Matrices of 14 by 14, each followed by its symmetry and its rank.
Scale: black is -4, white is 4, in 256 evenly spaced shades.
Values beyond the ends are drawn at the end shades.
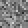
antisymmetric, full rank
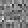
neither, rank three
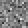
antisymmetric, full rank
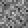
symmetric, full rank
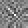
symmetric, rank three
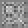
symmetric, rank three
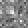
symmetric, rank three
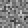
antisymmetric, full rank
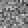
neither, full rank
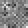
symmetric, rank three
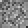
symmetric, full rank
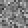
antisymmetric, full rank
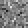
antisymmetric, full rank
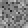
symmetric, full rank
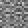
neither, rank three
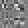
neither, rank three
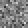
antisymmetric, full rank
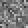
symmetric, full rank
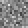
neither, full rank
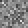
symmetric, full rank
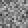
neither, full rank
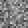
neither, full rank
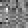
neither, rank three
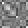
symmetric, rank three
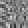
neither, rank three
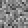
neither, full rank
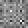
symmetric, rank three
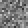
neither, full rank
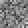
symmetric, full rank
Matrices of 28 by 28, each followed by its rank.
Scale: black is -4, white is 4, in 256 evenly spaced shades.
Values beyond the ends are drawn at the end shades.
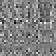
five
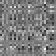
three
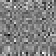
five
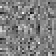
five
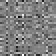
three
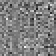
five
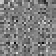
five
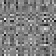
three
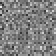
five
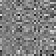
three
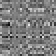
three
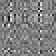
three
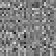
five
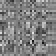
three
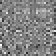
five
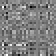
three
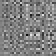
three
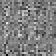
five
